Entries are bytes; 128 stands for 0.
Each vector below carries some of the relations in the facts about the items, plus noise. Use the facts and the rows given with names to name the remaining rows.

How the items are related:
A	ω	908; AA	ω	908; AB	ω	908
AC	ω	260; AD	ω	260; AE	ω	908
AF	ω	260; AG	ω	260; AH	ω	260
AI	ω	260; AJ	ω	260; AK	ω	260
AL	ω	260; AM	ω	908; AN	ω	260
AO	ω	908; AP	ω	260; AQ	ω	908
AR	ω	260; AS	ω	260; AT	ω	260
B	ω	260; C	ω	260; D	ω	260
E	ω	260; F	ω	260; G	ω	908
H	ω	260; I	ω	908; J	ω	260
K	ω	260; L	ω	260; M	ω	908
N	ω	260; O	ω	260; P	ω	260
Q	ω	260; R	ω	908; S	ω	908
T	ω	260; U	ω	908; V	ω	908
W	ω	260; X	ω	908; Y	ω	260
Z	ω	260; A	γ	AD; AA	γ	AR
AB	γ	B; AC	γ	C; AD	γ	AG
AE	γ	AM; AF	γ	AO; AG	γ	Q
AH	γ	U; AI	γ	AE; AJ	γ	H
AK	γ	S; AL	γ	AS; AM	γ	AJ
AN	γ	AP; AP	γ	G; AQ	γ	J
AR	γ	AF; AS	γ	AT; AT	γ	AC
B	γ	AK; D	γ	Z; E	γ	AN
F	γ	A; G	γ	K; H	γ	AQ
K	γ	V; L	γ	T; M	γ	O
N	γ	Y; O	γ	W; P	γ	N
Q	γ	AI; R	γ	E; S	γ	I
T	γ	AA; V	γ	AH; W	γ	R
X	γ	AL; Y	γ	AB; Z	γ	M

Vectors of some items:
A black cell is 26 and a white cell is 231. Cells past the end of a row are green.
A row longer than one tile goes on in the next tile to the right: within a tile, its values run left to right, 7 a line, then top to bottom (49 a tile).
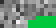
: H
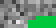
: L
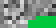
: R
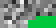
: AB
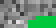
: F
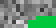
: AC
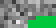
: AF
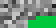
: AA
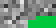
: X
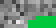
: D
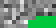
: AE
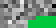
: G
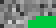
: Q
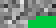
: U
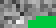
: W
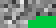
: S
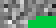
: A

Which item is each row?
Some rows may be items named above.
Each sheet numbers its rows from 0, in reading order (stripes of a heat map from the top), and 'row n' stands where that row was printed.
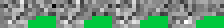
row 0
G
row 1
S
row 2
R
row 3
E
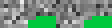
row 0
AQ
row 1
Q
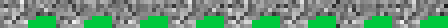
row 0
AQ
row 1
Z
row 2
C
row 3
X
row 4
M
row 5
AO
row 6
AI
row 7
A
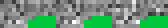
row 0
P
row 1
AN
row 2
AM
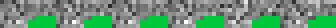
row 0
P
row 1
K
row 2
J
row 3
AP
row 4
I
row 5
AR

